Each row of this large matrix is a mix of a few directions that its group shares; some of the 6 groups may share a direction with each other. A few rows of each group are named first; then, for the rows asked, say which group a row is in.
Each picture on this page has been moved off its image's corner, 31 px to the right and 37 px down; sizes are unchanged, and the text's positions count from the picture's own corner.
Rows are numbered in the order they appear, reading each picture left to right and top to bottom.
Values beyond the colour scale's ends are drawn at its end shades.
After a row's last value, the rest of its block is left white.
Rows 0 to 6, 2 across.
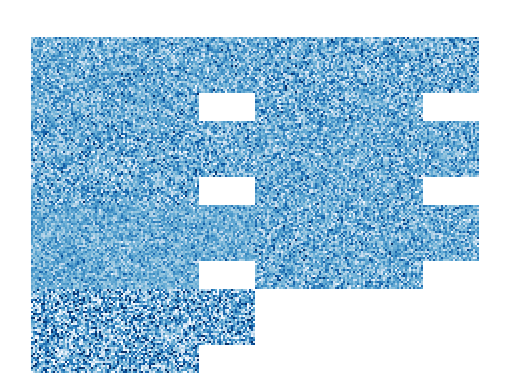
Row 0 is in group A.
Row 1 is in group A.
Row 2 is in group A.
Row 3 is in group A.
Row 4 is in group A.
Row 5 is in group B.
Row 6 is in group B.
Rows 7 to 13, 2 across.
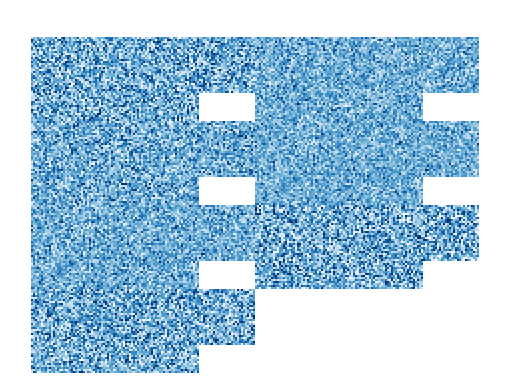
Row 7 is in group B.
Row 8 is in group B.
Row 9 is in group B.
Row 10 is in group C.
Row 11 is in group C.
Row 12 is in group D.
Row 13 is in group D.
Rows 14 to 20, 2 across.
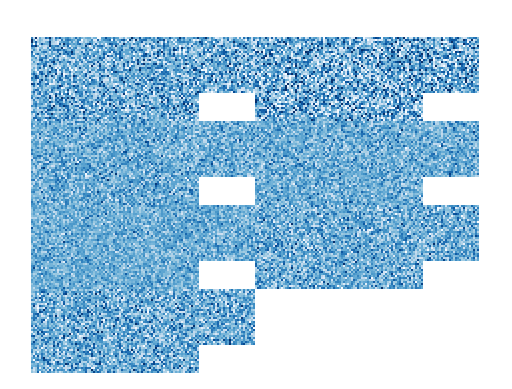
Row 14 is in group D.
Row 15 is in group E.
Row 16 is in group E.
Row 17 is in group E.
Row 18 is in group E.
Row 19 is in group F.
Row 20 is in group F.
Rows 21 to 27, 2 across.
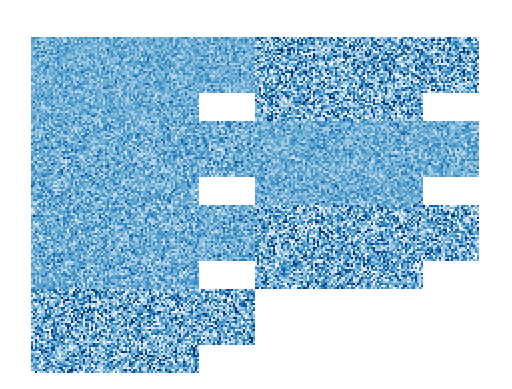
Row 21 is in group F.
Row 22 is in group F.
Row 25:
B
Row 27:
C
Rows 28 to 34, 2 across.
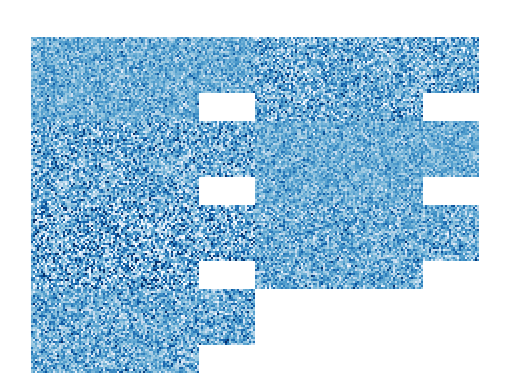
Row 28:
B
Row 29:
F
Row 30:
B
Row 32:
F
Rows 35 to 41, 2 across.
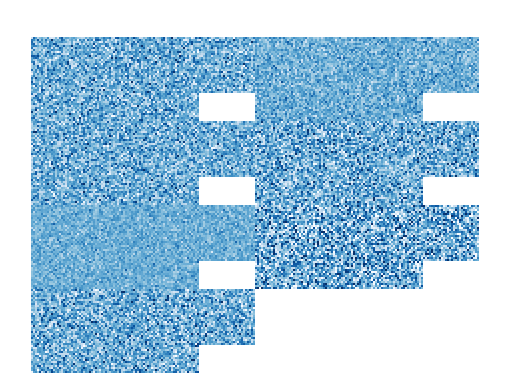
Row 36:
D
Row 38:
B
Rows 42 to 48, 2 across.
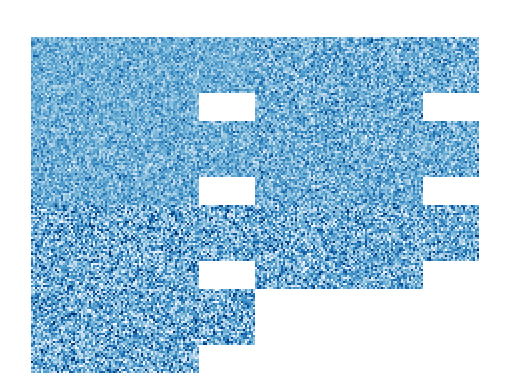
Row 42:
B
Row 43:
E
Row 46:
C
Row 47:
F
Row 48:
E
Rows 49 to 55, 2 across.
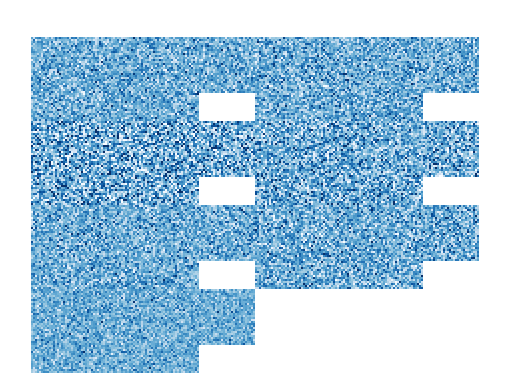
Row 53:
A
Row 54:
A
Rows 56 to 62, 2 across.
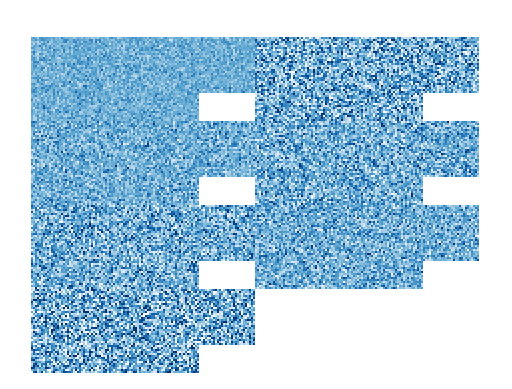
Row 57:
B
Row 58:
F
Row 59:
B
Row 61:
F
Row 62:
F
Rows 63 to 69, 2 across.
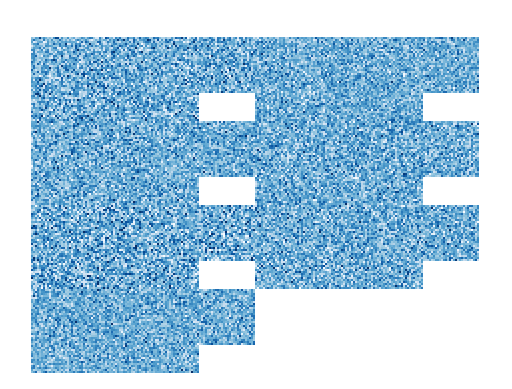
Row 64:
F
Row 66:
D
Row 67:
E
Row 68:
B
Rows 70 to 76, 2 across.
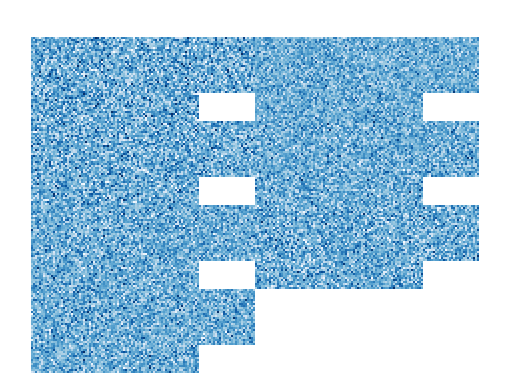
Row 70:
A
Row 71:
F
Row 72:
C
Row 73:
E
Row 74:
F
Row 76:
C
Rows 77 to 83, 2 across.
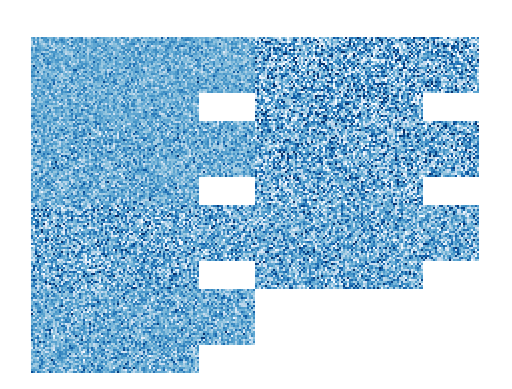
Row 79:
B
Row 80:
D
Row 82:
E
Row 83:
C
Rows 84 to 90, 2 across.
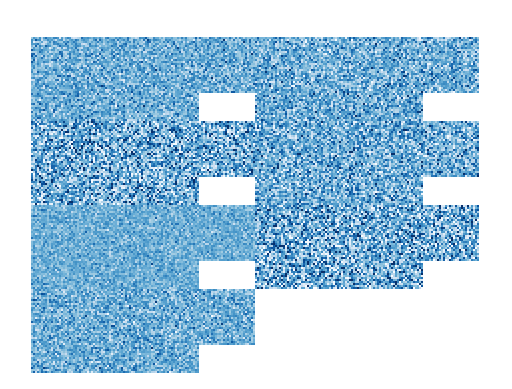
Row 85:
D
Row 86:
C
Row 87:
D
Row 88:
C
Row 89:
A
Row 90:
C
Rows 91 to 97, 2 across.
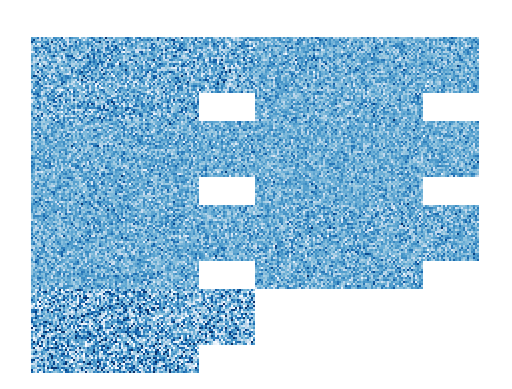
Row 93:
F
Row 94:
B
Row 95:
A
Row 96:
F
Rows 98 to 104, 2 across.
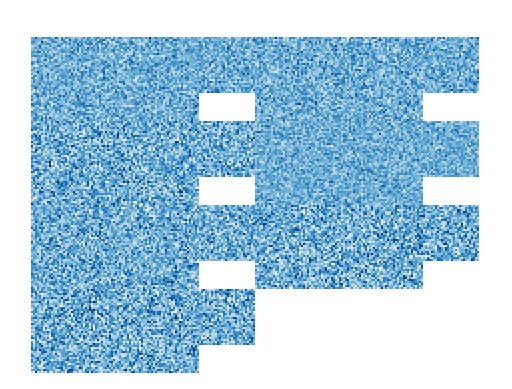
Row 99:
B
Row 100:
B
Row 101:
C
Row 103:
E
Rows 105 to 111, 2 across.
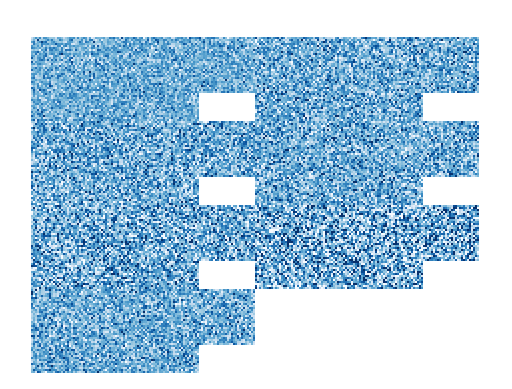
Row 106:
B
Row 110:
D
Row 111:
D
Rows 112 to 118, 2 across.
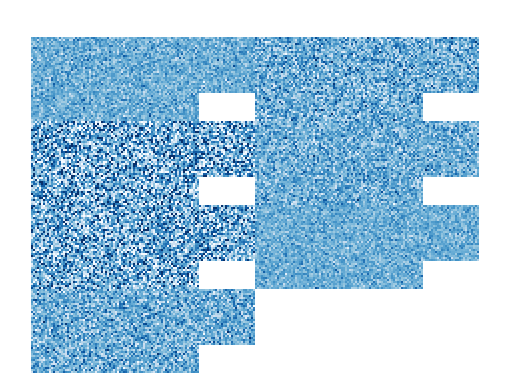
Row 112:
C
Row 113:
C
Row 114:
E
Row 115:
C
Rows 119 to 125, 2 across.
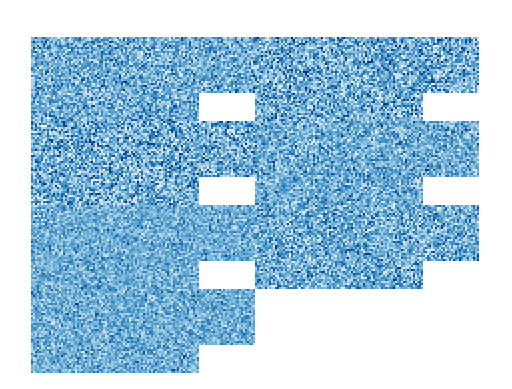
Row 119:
F
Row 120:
F
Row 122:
C
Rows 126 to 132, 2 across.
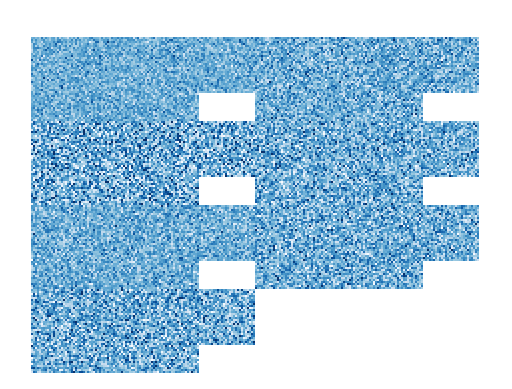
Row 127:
F
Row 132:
D
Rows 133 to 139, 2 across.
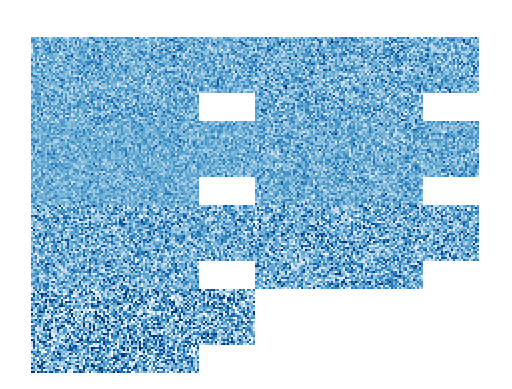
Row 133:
A
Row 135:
B
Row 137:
F
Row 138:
A
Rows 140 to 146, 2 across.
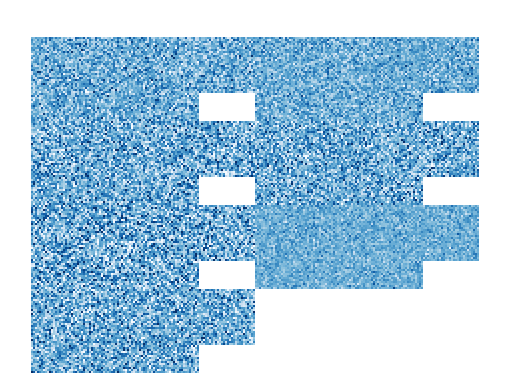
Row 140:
E
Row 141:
E
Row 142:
E
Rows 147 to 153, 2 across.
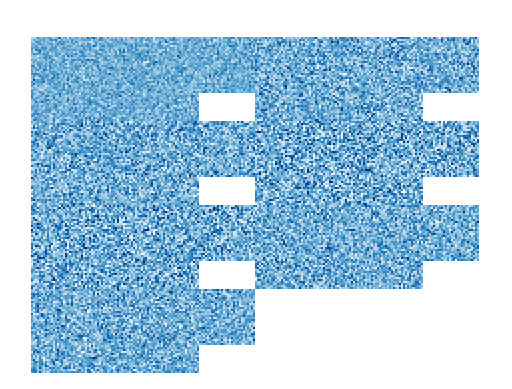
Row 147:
F
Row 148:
A
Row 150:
B
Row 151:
F
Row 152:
B
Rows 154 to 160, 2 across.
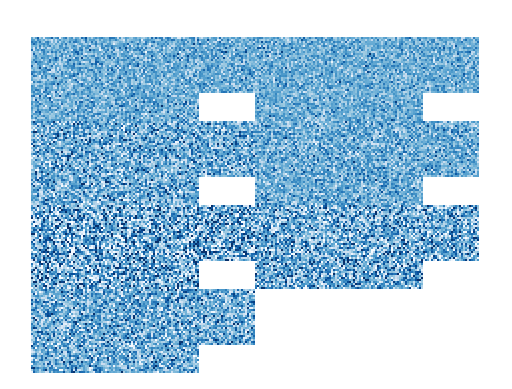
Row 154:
B
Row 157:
C
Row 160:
D
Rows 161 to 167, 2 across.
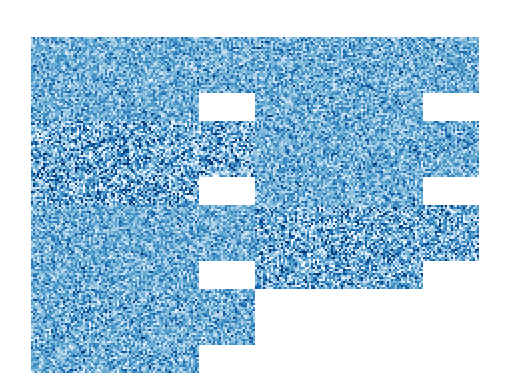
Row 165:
B
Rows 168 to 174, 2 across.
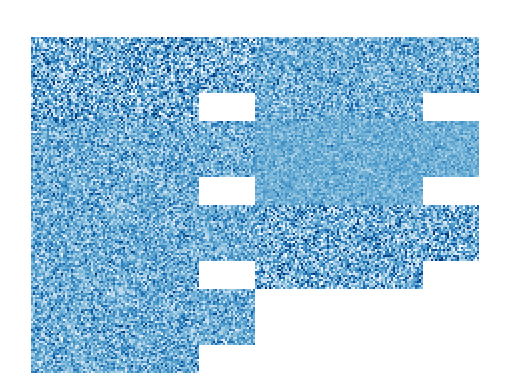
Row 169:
D
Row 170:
C
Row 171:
C
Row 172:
A
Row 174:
A
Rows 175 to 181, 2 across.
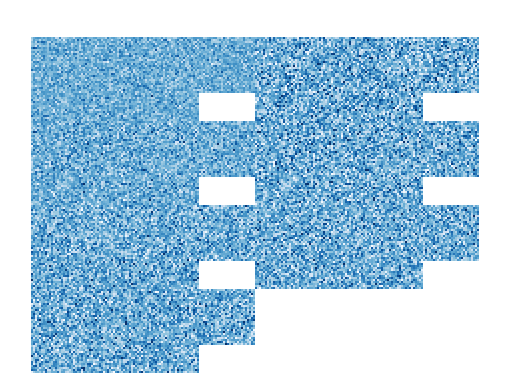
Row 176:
E
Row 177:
F
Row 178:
C
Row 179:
D
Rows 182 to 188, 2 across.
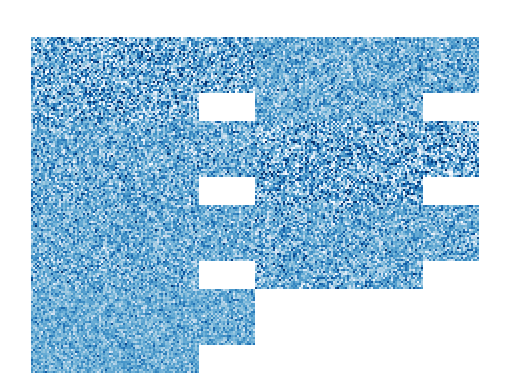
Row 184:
D
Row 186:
B
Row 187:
B
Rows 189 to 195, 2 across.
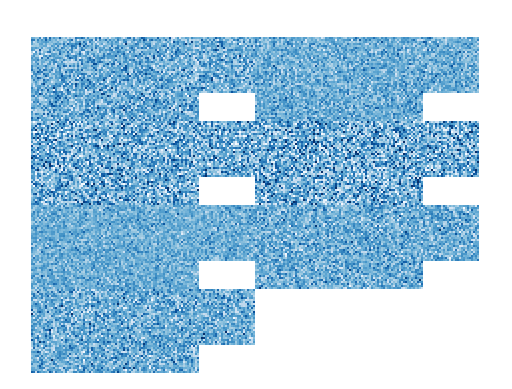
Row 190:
D
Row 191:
F
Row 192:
C
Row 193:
E
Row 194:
A
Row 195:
C
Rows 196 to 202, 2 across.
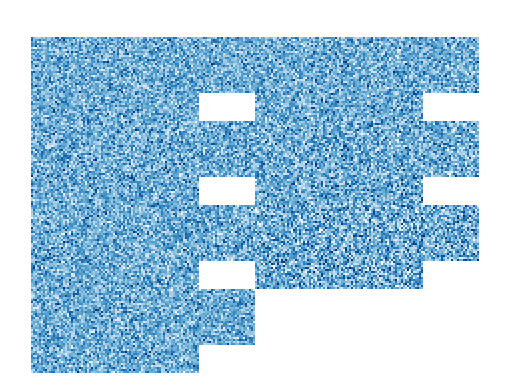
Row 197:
E
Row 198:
D
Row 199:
E
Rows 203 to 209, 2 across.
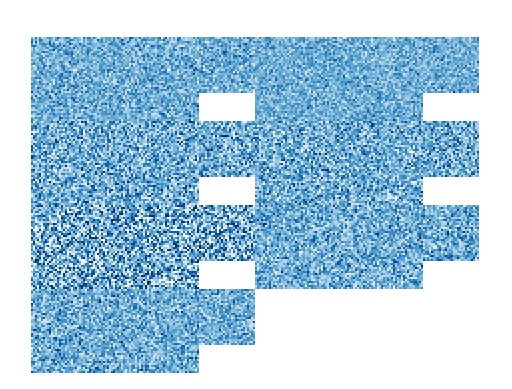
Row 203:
D
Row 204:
F
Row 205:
B
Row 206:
A
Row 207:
A
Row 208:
E
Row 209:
B
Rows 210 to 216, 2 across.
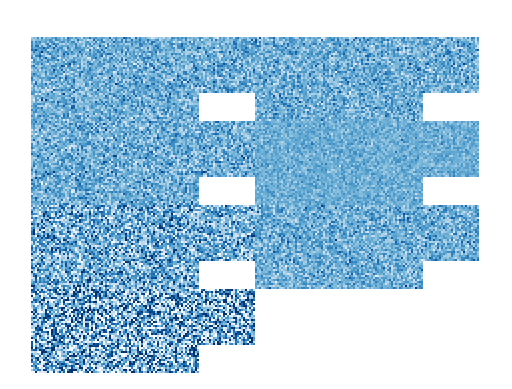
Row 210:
E
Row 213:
F
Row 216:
C
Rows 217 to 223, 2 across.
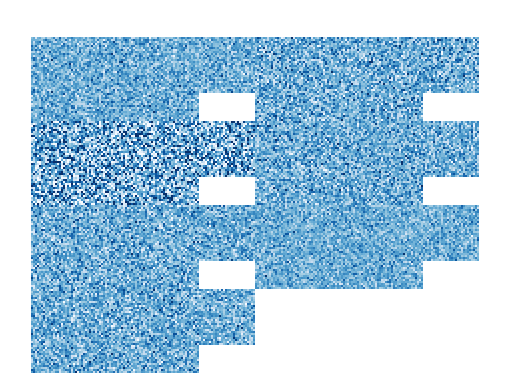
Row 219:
A
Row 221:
B
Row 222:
E
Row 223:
B
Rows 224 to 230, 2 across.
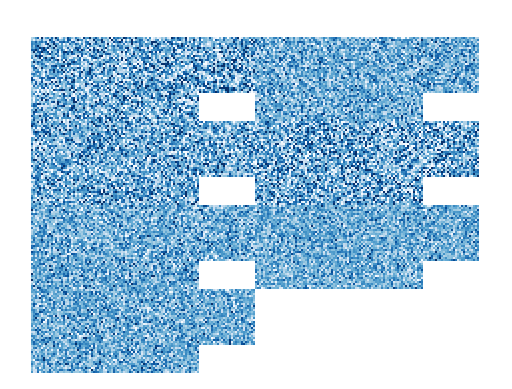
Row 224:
E
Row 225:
B
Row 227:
F
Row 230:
F
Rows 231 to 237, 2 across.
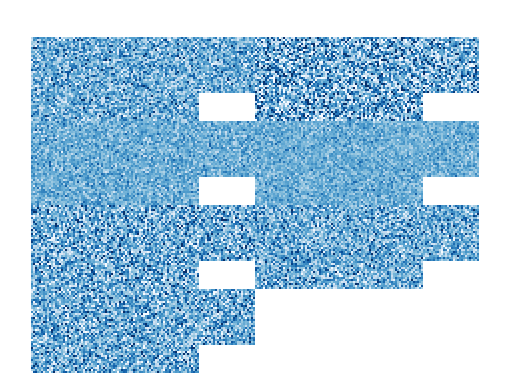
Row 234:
E
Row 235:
B
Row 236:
A
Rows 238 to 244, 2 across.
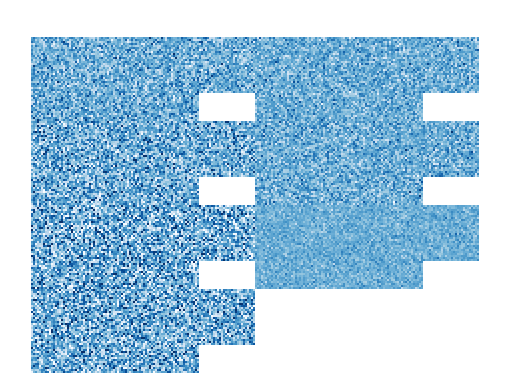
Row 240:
F
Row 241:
E
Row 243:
A
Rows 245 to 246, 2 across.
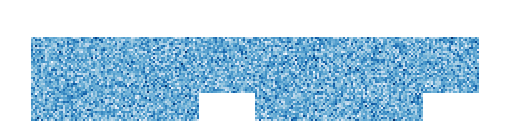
